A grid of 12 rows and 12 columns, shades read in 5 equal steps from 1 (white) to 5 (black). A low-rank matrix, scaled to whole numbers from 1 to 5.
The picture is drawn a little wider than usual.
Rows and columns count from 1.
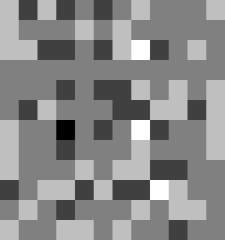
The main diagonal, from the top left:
2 3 4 3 3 3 3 2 4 2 2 3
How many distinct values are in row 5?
3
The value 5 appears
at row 7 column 4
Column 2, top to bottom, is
4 3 2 3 3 4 3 3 3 3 2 3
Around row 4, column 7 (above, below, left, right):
2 4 3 3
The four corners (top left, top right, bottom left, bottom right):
2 2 2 3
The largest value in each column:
4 4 4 5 4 4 4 4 4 4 4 3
